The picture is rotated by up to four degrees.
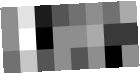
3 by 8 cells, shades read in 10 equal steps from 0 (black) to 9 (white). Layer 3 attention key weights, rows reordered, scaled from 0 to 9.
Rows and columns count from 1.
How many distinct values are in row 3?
5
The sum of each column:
14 24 4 13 12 16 6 13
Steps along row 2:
up down up same up down same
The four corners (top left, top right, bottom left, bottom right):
5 6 4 5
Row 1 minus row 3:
1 1 -2 -2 1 0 4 1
